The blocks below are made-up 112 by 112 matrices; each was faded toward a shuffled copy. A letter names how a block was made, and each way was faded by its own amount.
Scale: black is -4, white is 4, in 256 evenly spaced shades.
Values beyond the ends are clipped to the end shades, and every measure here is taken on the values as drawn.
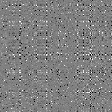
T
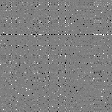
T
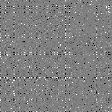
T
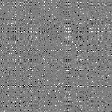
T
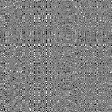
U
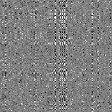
U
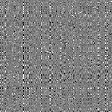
U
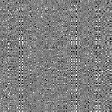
U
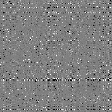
T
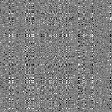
U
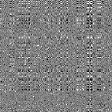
U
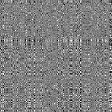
U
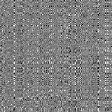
U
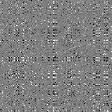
T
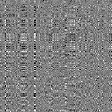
U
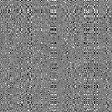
U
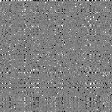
T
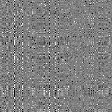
U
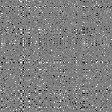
T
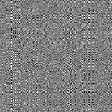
U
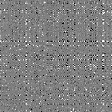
T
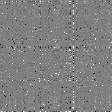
T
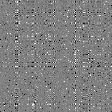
T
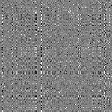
U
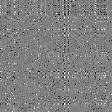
T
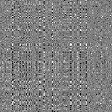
U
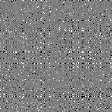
T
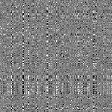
U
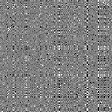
U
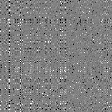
T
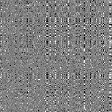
U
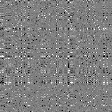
T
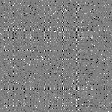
T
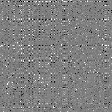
T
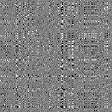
U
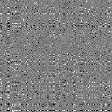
T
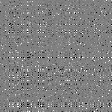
T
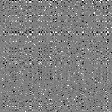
T
